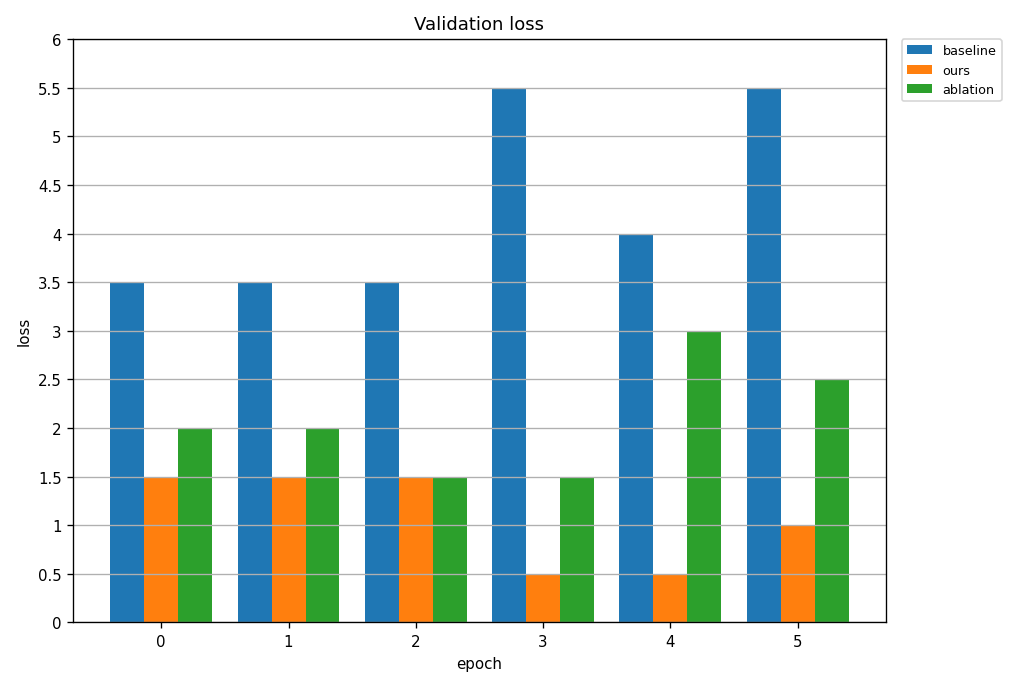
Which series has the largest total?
baseline
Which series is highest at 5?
baseline
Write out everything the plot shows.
Title: Validation loss
x-axis: epoch, ticks 0 1 2 3 4 5
y-axis: loss, ticks 0 0.5 1 1.5 2 2.5 3 3.5 4 4.5 5 5.5 6
Legend: baseline, ours, ablation
Values:
baseline: 3.5 3.5 3.5 5.5 4 5.5
ours: 1.5 1.5 1.5 0.5 0.5 1
ablation: 2 2 1.5 1.5 3 2.5
